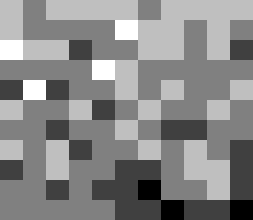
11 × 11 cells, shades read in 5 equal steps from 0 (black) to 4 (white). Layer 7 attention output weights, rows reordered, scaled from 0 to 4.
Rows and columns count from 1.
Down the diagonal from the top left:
3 2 3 2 2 2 2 2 3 3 0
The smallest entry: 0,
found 3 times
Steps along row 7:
same down up same up down down same up same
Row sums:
31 28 27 25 25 25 20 24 21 17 14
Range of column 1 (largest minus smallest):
3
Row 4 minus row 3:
-2 -1 -1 1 2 1 -1 -1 0 -1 1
